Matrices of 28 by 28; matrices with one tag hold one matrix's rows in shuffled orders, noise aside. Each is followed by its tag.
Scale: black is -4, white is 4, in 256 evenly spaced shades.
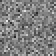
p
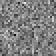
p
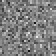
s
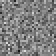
p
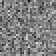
s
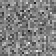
s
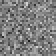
s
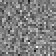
s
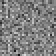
p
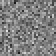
p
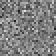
p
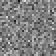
p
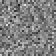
p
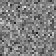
p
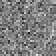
s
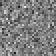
p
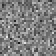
p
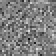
s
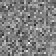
s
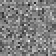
s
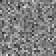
p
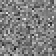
p
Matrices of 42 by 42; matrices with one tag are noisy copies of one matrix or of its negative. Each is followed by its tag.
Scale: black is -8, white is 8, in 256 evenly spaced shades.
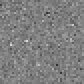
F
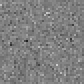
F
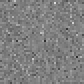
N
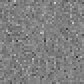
N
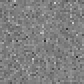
N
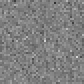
N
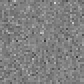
N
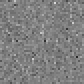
N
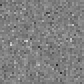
F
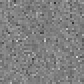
N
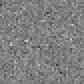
F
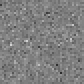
F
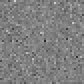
N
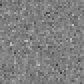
F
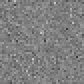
N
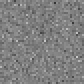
N
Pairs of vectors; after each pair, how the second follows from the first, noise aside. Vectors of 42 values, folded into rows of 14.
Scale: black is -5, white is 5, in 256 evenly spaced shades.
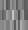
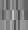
copied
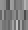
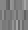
shrunk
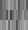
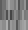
copied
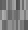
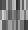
scaled up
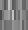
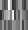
scaled up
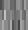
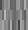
copied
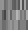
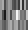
scaled up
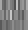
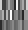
scaled up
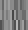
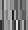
scaled up
